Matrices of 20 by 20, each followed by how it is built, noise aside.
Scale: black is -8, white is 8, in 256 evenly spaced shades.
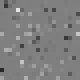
sparse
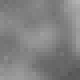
smooth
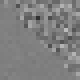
upper triangular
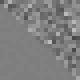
upper triangular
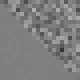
upper triangular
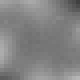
smooth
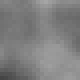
smooth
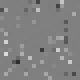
sparse
